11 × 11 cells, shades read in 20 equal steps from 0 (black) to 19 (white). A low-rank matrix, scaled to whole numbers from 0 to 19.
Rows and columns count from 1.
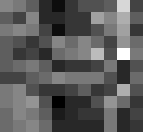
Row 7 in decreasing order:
10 9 9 9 8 8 7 6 5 5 3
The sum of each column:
86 86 87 60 45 56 64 77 86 104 66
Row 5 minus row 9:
-2 -6 -6 -3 8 6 7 8 -5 11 5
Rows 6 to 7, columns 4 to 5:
7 3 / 8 10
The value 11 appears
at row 4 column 10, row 9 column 3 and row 9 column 9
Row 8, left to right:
9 10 6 4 4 5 7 4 5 13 6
